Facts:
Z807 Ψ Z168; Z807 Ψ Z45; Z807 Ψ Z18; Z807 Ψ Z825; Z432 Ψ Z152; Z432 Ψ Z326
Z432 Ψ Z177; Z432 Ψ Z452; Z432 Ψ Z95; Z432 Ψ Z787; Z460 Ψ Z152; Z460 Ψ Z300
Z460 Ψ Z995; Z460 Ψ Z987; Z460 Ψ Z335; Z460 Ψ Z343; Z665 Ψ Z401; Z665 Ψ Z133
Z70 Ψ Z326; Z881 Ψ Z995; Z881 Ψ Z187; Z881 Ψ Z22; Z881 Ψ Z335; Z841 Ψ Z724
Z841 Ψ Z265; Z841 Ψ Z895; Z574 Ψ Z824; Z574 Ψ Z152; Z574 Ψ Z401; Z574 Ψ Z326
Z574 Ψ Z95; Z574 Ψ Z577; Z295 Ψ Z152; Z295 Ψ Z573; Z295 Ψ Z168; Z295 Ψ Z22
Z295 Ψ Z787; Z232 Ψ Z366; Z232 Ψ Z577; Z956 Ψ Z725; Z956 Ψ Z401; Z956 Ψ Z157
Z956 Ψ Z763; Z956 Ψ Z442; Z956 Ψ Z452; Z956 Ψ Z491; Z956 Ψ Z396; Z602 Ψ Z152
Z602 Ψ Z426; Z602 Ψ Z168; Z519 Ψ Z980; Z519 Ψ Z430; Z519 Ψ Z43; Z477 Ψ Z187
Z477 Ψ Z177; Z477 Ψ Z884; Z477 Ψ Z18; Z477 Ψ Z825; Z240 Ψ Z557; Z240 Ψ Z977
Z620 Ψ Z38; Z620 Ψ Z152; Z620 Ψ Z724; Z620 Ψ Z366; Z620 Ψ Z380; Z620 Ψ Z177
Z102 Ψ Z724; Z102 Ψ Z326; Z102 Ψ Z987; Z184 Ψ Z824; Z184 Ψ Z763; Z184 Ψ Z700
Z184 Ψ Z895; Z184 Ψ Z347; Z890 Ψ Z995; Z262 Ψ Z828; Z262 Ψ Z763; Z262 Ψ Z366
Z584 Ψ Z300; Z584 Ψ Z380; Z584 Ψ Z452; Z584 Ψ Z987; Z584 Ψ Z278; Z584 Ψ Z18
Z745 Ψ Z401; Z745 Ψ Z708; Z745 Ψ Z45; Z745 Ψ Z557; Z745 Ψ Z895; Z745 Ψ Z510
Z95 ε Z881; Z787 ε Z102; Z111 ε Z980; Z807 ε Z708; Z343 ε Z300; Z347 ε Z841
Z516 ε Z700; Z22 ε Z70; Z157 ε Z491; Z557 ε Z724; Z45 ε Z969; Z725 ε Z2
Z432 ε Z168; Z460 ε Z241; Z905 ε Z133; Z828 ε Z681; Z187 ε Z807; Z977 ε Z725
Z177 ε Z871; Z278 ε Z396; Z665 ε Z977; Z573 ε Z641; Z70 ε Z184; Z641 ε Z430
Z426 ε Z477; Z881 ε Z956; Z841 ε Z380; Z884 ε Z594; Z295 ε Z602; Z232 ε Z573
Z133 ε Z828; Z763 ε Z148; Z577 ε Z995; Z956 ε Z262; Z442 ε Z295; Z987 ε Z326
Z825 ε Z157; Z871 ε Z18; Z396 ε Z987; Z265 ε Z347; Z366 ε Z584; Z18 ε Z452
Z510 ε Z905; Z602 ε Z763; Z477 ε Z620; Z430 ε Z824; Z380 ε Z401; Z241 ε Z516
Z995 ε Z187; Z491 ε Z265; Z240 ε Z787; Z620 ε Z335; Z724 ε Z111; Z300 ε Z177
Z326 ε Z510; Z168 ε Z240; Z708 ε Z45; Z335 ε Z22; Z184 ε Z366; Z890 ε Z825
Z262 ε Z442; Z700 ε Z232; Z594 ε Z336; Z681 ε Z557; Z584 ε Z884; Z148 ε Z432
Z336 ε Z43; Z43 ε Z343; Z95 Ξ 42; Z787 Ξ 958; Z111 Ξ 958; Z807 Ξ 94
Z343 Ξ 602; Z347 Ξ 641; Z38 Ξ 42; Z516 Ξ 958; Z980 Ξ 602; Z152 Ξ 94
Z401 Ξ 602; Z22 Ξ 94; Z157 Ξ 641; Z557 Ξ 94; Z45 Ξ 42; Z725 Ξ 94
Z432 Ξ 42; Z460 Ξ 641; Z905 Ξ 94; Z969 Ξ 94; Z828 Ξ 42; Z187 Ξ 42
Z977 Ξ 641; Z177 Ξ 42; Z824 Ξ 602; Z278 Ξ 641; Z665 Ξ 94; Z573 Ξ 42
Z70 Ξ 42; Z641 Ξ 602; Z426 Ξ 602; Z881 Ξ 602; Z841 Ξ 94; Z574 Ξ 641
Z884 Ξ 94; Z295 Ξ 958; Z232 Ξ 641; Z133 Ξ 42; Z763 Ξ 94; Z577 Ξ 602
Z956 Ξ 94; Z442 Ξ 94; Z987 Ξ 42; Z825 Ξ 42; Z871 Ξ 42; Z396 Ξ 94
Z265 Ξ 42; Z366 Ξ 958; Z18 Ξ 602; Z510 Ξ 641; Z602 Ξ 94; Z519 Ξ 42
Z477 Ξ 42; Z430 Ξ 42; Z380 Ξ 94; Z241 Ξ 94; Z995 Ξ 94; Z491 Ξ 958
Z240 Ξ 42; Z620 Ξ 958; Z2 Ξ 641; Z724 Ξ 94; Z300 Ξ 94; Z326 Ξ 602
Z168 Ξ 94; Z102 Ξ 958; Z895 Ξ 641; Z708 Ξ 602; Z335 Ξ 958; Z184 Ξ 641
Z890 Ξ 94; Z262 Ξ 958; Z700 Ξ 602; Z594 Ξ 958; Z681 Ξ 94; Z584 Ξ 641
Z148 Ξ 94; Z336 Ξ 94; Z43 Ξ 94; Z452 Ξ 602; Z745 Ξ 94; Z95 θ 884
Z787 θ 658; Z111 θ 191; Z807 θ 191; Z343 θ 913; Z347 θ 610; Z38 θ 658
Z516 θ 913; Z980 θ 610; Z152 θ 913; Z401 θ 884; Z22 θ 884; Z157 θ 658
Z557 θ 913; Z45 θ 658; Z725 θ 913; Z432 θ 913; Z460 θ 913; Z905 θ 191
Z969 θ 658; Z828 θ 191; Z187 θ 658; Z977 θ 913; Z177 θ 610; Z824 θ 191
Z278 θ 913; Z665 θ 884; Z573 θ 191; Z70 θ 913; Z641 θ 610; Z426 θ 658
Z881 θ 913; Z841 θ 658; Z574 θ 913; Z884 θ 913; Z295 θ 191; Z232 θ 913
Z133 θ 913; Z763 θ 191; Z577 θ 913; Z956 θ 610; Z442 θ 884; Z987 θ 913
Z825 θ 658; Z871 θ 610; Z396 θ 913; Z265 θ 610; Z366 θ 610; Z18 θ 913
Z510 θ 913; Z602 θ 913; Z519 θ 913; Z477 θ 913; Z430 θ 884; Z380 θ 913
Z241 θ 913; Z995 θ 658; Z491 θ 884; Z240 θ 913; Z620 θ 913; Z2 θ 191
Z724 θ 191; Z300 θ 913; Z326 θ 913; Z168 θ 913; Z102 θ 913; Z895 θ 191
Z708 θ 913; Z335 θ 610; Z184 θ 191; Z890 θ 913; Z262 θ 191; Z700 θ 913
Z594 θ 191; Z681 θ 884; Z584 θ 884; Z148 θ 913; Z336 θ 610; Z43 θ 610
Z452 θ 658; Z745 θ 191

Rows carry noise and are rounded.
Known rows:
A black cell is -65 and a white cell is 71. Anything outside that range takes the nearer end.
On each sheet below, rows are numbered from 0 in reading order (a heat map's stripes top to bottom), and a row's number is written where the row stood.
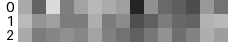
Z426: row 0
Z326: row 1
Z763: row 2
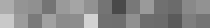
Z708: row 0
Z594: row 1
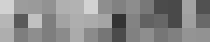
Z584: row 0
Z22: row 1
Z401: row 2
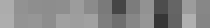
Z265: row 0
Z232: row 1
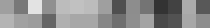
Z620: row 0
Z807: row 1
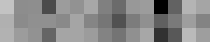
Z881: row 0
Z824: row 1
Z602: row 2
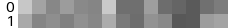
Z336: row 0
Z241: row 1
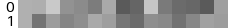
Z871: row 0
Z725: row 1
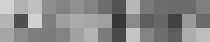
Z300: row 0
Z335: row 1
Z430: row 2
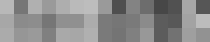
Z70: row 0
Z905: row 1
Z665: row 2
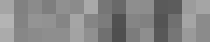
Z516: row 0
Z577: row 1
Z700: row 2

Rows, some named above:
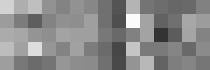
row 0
Z300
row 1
Z980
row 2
Z841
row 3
Z452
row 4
Z557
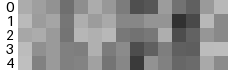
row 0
Z510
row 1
Z460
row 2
Z745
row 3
Z326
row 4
Z152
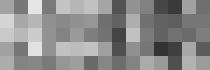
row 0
Z477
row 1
Z343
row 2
Z177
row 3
Z620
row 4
Z168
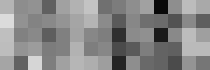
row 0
Z956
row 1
Z884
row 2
Z95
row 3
Z326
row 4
Z426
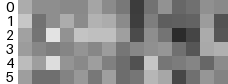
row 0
Z895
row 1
Z366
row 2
Z620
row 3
Z148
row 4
Z452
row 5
Z111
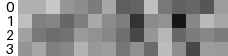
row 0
Z871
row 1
Z95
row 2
Z557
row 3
Z240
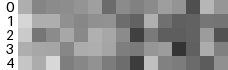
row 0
Z787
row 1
Z343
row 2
Z366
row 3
Z574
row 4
Z18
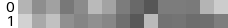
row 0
Z396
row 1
Z300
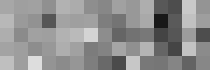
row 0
Z432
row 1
Z295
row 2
Z184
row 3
Z102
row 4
Z452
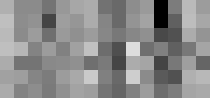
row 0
Z262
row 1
Z881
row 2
Z890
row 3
Z43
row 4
Z724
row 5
Z519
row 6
Z133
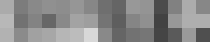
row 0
Z828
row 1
Z442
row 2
Z184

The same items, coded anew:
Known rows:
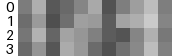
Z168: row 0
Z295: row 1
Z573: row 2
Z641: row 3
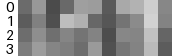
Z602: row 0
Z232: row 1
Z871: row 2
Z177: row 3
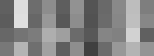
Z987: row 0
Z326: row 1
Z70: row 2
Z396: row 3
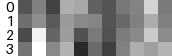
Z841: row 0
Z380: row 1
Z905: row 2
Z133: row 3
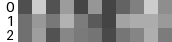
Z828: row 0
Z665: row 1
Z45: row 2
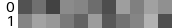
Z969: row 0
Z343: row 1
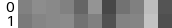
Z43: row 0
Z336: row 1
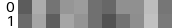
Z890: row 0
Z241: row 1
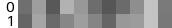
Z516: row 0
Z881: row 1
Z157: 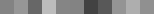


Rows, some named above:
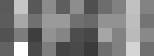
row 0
Z724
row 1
Z890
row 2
Z745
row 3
Z557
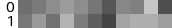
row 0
Z584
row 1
Z665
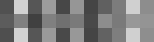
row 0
Z828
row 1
Z980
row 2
Z828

